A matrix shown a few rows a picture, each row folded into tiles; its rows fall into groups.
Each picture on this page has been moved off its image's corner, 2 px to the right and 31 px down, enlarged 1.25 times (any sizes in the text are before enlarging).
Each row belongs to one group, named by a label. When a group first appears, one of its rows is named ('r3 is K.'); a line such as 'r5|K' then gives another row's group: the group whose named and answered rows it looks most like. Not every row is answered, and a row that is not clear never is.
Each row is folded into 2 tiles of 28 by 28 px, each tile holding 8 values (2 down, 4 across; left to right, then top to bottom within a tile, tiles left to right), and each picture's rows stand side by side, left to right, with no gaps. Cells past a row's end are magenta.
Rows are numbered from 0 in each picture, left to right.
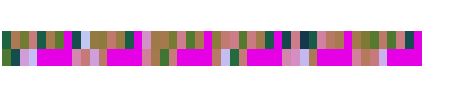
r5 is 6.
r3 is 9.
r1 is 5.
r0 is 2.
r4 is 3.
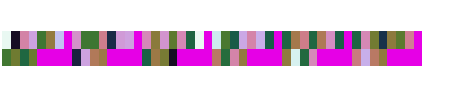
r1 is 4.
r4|9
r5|3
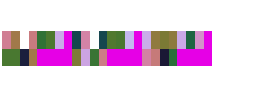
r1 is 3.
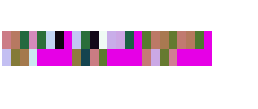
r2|9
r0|6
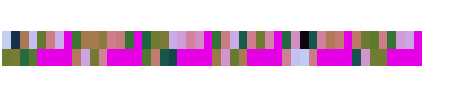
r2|4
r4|3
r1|9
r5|4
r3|3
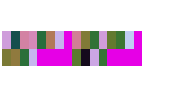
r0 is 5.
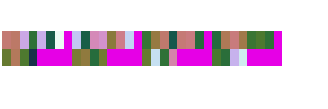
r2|9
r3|2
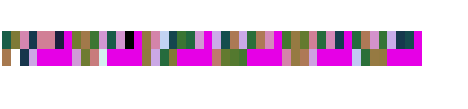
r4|6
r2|3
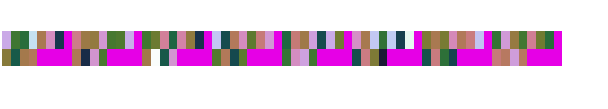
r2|9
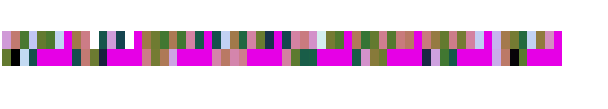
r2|6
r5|4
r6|4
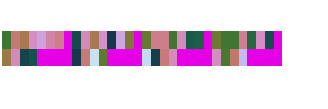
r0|4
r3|6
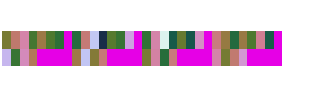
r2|3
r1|3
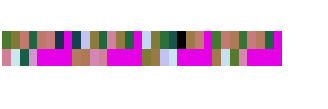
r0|9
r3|9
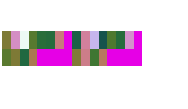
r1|3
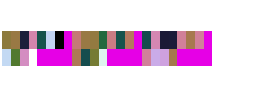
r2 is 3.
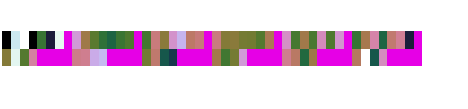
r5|9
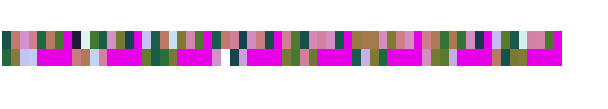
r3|9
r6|6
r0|2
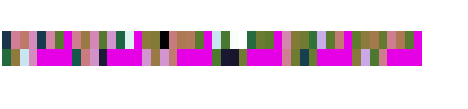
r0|2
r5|9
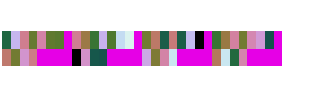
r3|9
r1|4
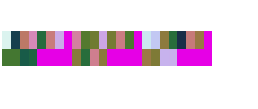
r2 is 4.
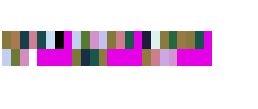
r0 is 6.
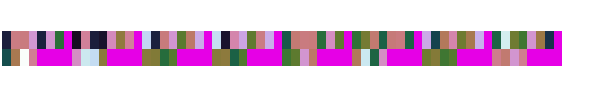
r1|3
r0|2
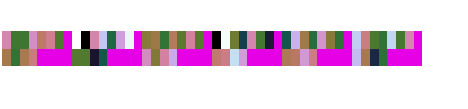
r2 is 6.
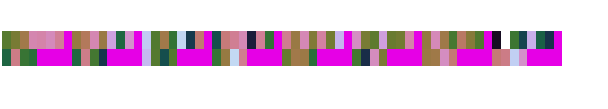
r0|4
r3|2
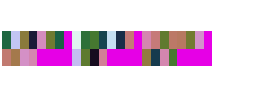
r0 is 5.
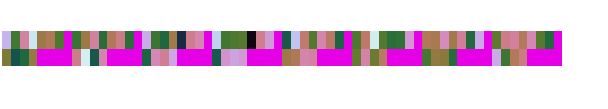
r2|4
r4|5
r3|4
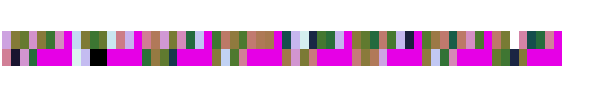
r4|3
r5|6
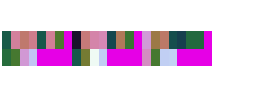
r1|2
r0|2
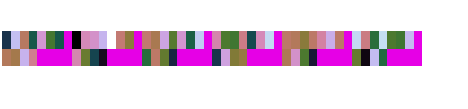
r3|4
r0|5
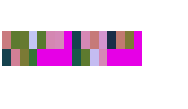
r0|4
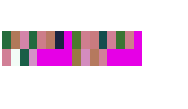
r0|9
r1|3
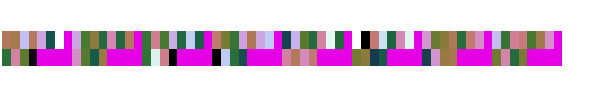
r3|4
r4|5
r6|4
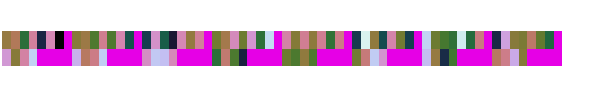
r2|3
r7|5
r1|6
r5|5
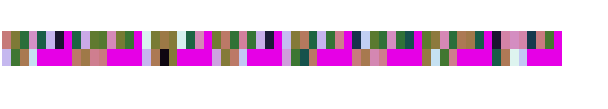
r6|9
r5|5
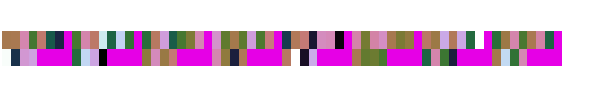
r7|9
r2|3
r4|9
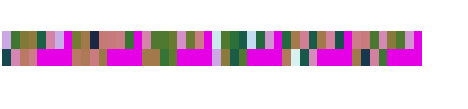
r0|4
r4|9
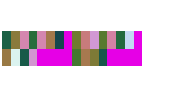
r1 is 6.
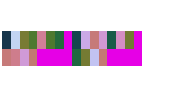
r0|5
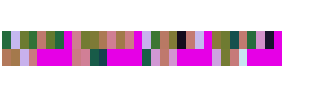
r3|6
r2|4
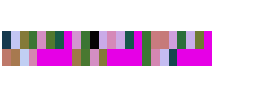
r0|5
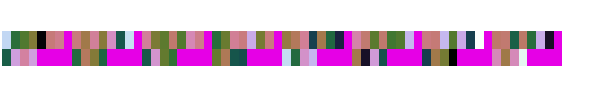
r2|4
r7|6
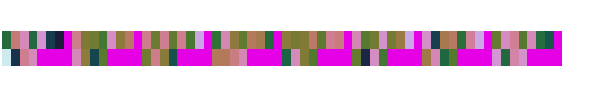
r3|5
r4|4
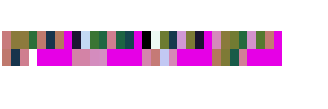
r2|5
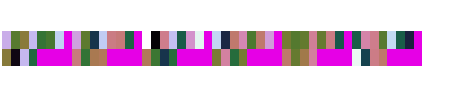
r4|6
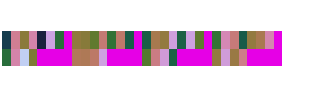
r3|3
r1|6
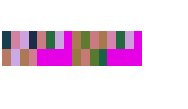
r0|3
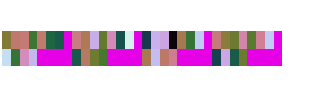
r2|3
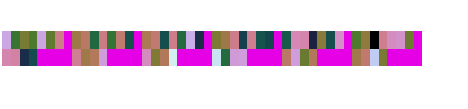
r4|3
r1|6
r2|6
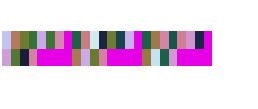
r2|9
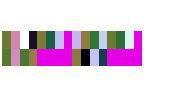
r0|3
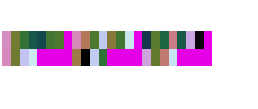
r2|6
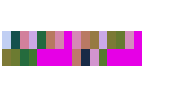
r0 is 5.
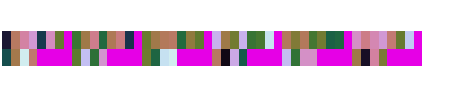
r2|2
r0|2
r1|9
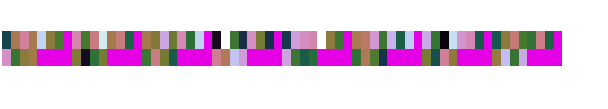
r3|5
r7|9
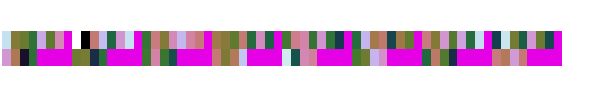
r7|5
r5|2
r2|4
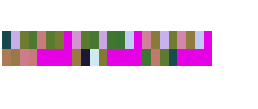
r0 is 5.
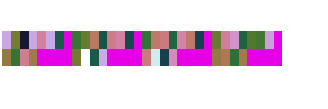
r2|9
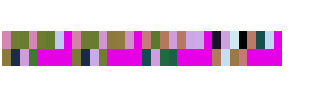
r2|4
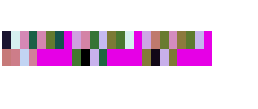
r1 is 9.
